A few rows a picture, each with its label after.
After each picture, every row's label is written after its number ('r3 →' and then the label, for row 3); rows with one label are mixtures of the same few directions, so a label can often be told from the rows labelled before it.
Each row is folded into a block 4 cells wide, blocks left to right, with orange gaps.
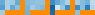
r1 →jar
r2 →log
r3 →log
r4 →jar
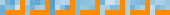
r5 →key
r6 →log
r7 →log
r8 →log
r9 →log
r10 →log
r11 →log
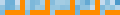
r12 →jar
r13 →jar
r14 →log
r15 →key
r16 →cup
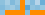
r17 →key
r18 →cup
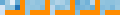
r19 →key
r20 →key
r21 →log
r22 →cup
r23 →jar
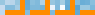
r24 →log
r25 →cup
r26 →jar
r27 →log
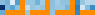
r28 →cup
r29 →cup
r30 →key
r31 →log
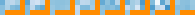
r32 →log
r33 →log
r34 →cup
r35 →log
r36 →cup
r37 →jar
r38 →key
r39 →jar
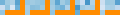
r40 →jar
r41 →log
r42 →key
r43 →key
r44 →cup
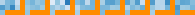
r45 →jar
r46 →key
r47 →cup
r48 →key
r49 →log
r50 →cup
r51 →jar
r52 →log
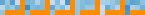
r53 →cup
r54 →cup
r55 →cup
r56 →log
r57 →log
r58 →log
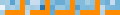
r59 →cup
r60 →key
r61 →log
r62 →cup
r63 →key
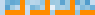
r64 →log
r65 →log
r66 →cup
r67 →cup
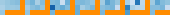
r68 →cup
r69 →key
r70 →cup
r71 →log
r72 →key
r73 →key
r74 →key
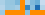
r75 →cup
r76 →jar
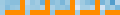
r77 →log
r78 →cup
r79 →cup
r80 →cup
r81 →cup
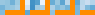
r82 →key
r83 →jar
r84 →cup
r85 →log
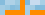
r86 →log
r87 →log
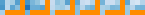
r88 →jar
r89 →cup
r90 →cup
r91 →log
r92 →log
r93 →log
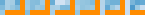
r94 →jar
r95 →jar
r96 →log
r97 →cup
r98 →log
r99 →log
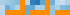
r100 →log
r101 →log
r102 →log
